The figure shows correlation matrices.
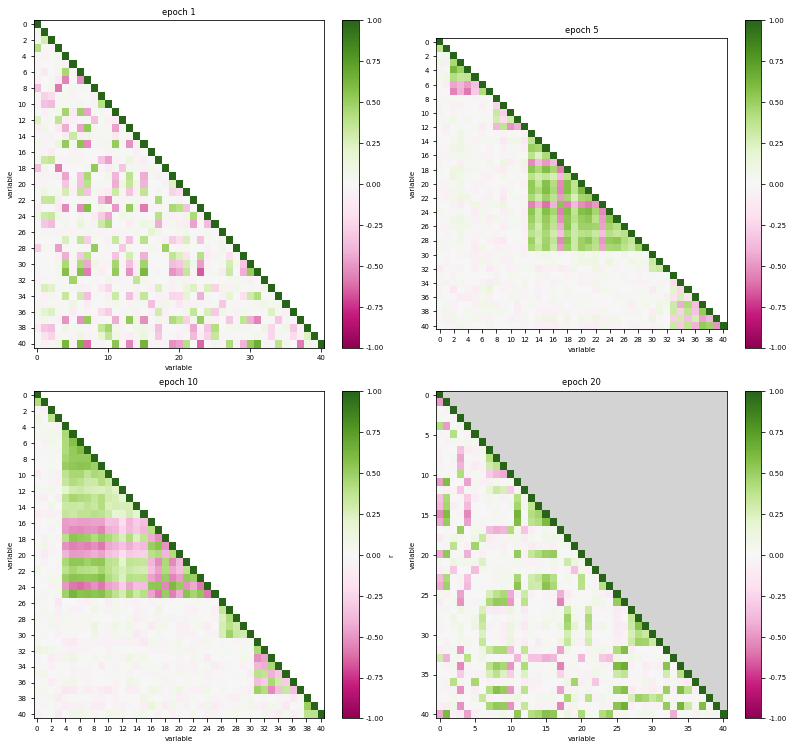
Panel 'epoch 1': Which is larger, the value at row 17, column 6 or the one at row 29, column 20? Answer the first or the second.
the second
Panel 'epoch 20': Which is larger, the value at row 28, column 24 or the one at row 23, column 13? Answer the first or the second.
the second
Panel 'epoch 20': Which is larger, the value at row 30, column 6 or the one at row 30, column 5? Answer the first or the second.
the first
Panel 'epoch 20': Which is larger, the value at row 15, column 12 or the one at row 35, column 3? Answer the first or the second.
the first
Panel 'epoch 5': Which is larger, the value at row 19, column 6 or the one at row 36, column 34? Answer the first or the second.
the second
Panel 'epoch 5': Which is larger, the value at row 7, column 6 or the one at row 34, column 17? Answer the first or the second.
the first
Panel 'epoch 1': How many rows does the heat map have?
41
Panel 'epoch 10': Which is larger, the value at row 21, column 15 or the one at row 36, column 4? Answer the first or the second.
the first
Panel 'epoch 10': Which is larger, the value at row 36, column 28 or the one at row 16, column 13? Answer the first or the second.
the first
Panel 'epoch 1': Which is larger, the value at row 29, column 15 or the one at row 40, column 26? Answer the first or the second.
the second
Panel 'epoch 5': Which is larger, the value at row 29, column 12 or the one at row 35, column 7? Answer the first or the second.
the second
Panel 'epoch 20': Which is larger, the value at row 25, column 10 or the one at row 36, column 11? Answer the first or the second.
the second
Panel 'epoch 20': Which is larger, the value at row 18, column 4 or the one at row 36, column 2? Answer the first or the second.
the second
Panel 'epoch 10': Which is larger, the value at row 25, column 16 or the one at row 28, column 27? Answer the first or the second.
the second
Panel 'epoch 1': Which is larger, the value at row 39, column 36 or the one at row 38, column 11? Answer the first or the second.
the second
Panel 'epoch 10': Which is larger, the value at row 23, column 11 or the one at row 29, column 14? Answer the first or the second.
the first
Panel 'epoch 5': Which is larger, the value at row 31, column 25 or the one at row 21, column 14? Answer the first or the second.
the second
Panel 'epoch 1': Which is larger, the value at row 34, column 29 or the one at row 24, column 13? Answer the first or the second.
the second
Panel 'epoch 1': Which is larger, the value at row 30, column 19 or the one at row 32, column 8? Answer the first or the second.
the second
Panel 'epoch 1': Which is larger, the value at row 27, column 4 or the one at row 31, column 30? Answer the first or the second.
the second
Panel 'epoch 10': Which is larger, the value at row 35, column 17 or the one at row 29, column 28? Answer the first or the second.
the second
